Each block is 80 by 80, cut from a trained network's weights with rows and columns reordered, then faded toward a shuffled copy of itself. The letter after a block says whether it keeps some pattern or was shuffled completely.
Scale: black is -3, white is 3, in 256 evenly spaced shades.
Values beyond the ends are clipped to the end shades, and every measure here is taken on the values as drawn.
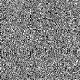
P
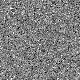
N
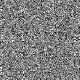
P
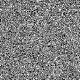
P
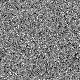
N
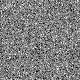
N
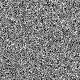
N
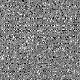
P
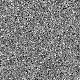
N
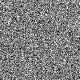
N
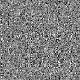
P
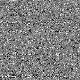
P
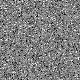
N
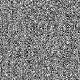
P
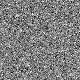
N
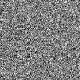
P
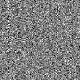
P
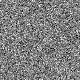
N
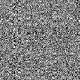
P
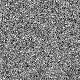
N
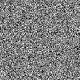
P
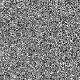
P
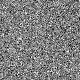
N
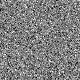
N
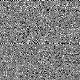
P
